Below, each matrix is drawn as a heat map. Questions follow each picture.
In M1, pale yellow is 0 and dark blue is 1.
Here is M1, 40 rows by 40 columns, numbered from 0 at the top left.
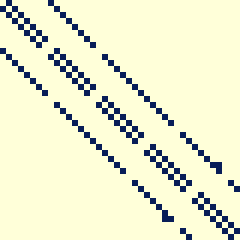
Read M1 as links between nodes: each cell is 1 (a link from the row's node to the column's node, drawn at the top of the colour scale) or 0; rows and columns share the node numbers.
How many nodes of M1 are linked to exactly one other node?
0
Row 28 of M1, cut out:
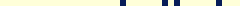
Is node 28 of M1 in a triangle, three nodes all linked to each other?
yes
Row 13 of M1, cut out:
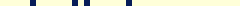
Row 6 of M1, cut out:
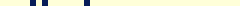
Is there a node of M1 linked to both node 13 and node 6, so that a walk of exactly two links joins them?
yes
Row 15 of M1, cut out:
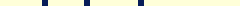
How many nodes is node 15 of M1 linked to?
3
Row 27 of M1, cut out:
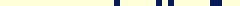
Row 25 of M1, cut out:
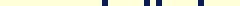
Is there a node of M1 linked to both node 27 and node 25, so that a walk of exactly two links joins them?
yes
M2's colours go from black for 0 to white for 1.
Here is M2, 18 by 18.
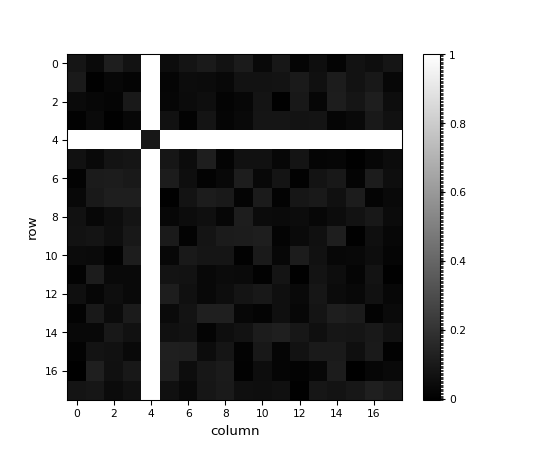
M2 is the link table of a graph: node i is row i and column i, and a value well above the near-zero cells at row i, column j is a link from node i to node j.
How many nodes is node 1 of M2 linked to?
1
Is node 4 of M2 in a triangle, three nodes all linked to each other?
no
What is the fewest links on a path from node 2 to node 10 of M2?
2
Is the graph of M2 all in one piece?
yes
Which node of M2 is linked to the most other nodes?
node 4
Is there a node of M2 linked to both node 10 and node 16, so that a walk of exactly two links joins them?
yes
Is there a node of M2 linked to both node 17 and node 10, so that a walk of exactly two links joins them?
yes
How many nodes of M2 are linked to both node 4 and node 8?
0
